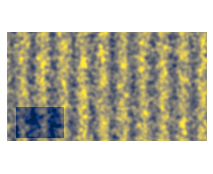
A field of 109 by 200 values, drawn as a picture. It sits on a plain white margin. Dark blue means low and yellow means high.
Ninth with the lowest average: bottom left. Stripes: upright, repeating 10 times. Odd patch: lower, in the bottom left.
